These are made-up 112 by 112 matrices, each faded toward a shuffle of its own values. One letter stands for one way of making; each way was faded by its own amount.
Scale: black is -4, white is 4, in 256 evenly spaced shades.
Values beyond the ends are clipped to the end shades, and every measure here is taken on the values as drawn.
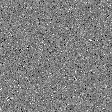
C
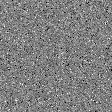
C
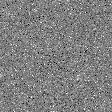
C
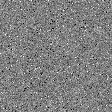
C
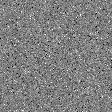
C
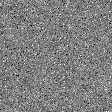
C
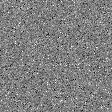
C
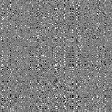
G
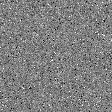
C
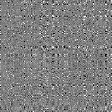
G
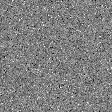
C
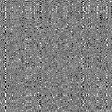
G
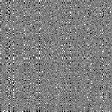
G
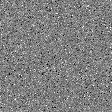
C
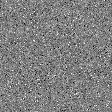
C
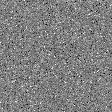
C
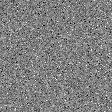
C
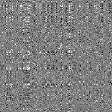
G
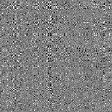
G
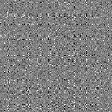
G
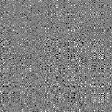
G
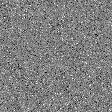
C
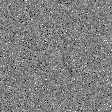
C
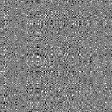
G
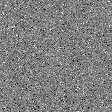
C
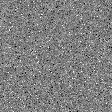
C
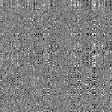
G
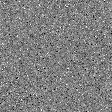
C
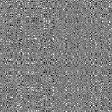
G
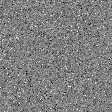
C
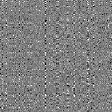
G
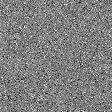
C
